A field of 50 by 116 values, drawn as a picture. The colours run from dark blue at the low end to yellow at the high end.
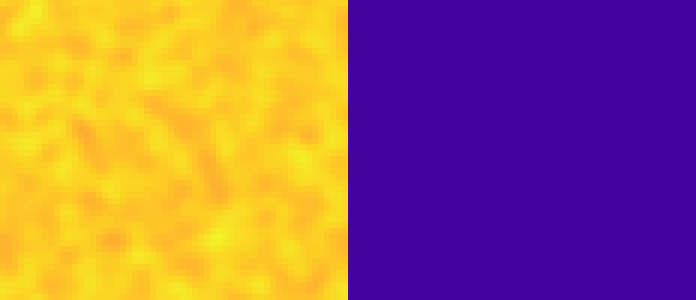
It is made of 1 by 2 panels. Panel 1,1: very high, blotchy, faint in contrast. Panel 1,2: very low, flat.
